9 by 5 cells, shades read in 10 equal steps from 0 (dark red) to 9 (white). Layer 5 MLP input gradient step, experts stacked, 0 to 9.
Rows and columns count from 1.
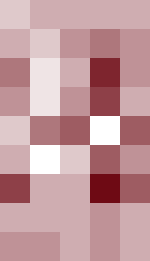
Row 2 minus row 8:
0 1 -1 -1 -1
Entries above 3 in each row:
5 5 4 4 3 4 2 5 5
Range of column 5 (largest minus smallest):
3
